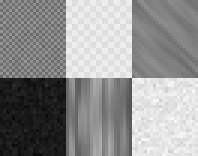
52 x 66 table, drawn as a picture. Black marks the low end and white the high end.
The table splits into 2 rows of 3 panels. Panel 1,1: middling, checkered. Panel 1,2: very high, checkered, faint in contrast. Panel 1,3: middling, slanting down to the right, faint in contrast. Panel 2,1: very low, fine-grained, faint in contrast. Panel 2,2: middling, streaked downward. Panel 2,3: very high, fine-grained, faint in contrast.
